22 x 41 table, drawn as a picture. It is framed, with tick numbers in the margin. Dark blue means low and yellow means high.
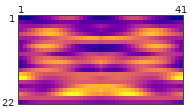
Mirror symmetry: left to right. Grain: streaks across. Histogram: bell-shaped.
